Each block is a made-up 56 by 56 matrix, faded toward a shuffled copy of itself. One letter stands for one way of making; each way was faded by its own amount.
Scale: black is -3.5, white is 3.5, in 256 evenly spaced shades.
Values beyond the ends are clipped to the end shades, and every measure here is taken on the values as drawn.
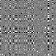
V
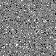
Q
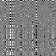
V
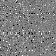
Q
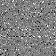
Q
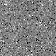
Q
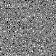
Q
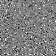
Q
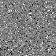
Q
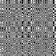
V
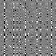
V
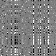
V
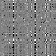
V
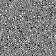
Q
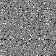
Q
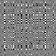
V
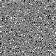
Q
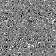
Q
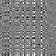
V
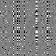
V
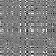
V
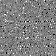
Q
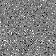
Q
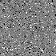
Q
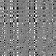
V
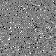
Q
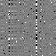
V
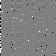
V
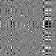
V
